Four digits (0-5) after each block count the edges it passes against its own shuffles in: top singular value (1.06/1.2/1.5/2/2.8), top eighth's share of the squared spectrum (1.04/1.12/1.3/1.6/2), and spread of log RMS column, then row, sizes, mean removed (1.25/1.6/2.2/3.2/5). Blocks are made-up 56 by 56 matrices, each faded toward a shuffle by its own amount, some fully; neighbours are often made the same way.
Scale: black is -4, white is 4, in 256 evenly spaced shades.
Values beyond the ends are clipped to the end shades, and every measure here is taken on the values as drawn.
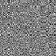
4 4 2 3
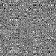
4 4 2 2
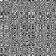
4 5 2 3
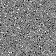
1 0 0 0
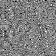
3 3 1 1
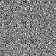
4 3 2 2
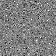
3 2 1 0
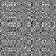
4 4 2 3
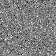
0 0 0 0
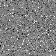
2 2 0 0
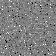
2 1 0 0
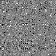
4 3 2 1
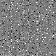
2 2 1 0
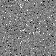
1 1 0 0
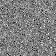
0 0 0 0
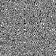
3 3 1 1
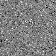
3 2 0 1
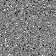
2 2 0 1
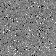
2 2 0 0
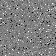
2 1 0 0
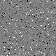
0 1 0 0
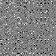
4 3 2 2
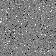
1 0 0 0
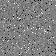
0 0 0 0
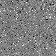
2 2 0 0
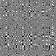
4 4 3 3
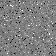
0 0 0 0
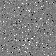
1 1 0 0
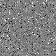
2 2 0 0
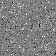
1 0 0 0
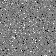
0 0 0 0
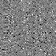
3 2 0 1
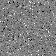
0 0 0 0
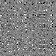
4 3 2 2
